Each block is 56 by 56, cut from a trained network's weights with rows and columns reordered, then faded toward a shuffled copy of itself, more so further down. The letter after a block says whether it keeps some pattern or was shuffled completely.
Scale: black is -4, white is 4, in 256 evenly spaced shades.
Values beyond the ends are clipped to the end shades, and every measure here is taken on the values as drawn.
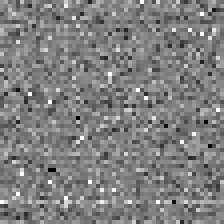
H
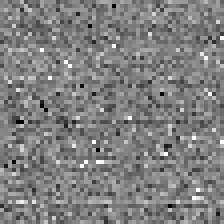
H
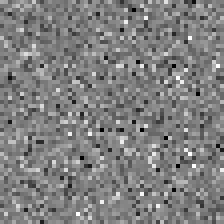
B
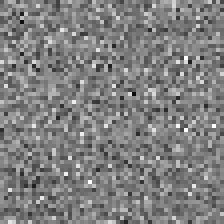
H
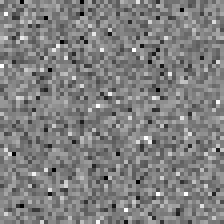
B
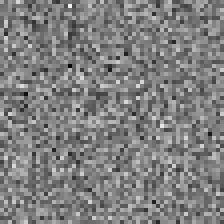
H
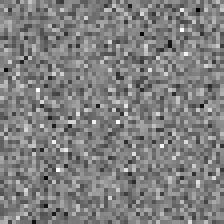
B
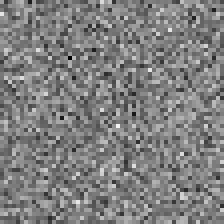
H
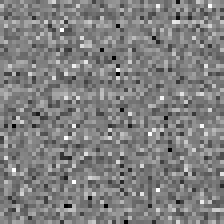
H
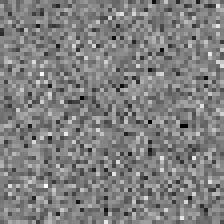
B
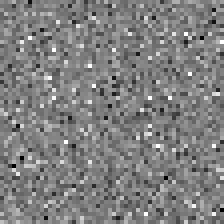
B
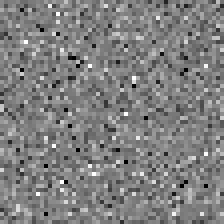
B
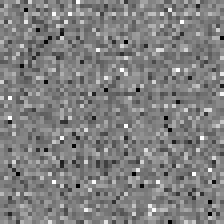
H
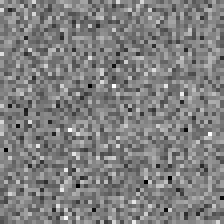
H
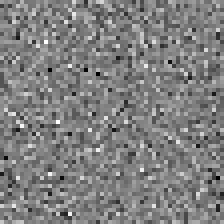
B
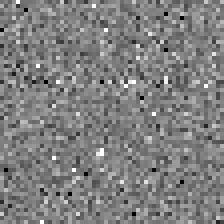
H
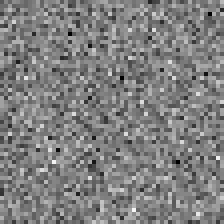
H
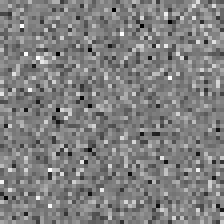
B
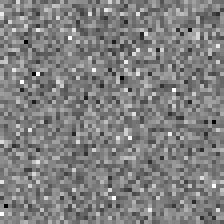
B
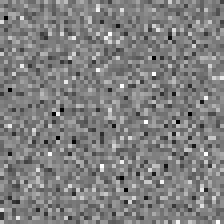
B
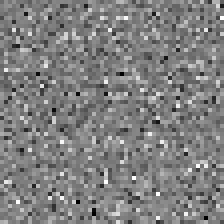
H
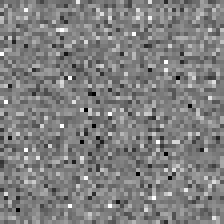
H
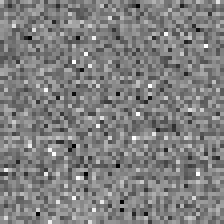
H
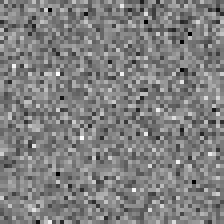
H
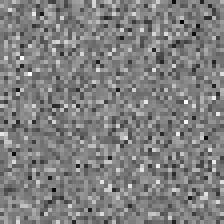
B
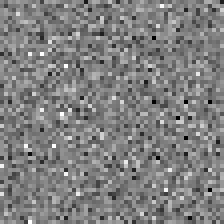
B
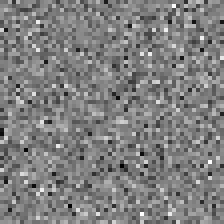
B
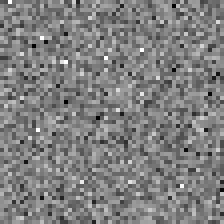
B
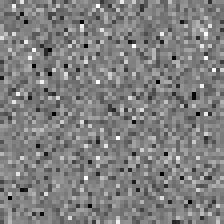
B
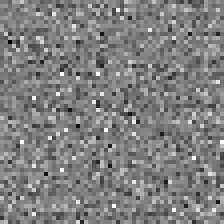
H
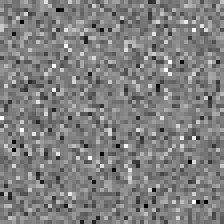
B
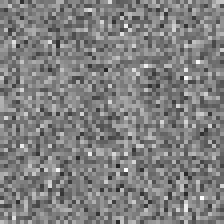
H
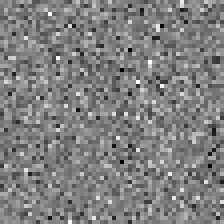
B
